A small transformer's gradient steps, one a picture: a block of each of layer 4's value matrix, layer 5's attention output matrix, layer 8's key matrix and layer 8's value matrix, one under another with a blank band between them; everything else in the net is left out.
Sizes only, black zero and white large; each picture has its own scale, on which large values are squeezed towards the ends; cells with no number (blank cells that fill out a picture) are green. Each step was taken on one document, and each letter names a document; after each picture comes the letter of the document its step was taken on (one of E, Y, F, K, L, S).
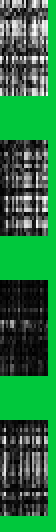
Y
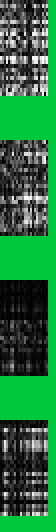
Y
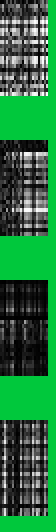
Y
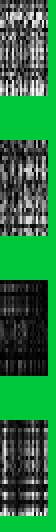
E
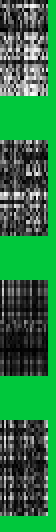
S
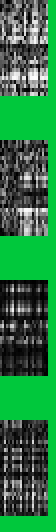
E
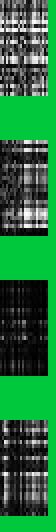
Y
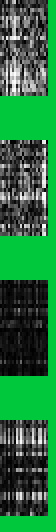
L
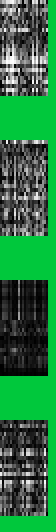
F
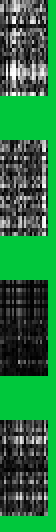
L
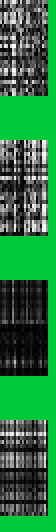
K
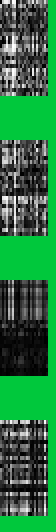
K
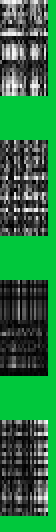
F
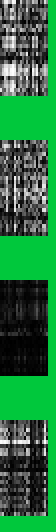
K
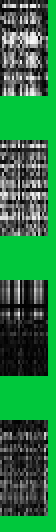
S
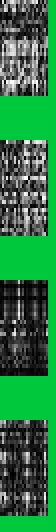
F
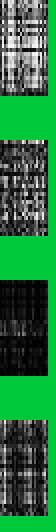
F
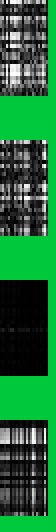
L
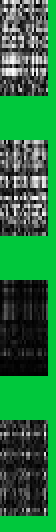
F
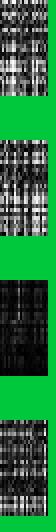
F
